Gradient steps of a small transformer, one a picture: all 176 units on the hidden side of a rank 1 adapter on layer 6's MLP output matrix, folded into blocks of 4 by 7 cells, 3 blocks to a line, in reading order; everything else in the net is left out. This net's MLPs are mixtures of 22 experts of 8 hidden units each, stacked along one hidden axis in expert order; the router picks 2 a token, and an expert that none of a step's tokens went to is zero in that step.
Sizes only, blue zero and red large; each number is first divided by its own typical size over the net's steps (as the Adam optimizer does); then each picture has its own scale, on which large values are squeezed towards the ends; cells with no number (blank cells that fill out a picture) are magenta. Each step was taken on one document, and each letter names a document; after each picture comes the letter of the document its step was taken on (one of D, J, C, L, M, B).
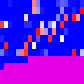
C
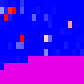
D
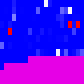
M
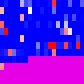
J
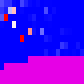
D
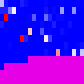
D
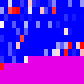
J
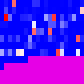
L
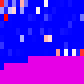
D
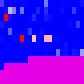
D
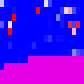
M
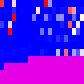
M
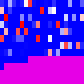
J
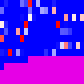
J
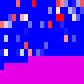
C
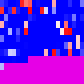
J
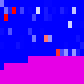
D
